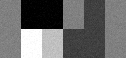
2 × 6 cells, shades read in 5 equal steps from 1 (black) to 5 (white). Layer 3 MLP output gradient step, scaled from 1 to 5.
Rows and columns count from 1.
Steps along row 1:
down same up down up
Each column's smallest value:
3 1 1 2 2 3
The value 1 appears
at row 1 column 2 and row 1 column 3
